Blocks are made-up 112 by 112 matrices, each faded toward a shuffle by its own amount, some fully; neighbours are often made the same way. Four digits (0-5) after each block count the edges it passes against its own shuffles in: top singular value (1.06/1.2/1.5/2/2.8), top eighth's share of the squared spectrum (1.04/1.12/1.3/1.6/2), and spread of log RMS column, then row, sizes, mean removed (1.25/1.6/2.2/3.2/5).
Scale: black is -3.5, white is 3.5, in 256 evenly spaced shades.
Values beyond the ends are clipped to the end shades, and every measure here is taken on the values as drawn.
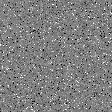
0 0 0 0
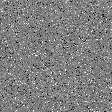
0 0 0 0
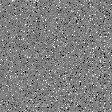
3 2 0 0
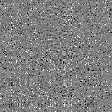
4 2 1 1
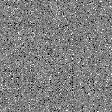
3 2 1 1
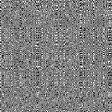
5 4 3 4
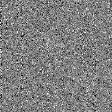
1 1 3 0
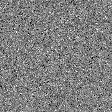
0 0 0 0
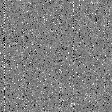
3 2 2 0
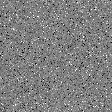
0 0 0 0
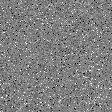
0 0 0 0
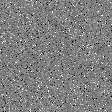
0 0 0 0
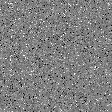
0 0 0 0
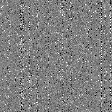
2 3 3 0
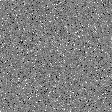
0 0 0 0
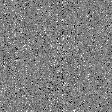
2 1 2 0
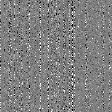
3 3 4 0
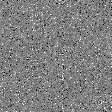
1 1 2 0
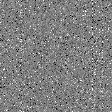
2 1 2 0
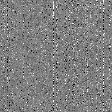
2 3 3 0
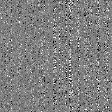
2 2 4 0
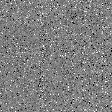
1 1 2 0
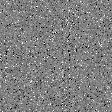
1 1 1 0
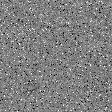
2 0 0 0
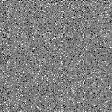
4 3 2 1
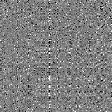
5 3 2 2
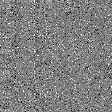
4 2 1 1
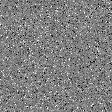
2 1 0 0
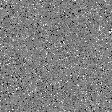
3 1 0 0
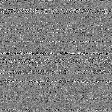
2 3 0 4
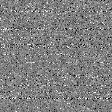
2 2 0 3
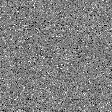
0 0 0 1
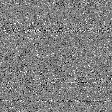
1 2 0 3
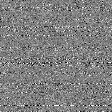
2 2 0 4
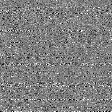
2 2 0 4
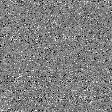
1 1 0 2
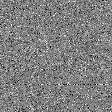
1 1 0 2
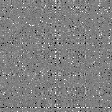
5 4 2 2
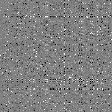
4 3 2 2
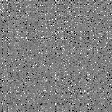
4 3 2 2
